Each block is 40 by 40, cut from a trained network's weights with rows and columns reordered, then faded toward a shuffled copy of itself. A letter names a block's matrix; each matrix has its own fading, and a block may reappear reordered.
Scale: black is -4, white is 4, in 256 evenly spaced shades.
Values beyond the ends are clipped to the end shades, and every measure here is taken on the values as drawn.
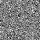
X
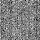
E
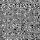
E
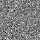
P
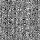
E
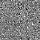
P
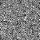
P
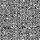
E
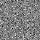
P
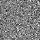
P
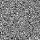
X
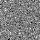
P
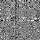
E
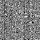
E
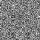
X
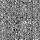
E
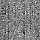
E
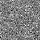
P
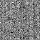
E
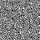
P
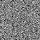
X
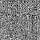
E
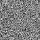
X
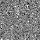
P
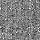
E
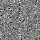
P
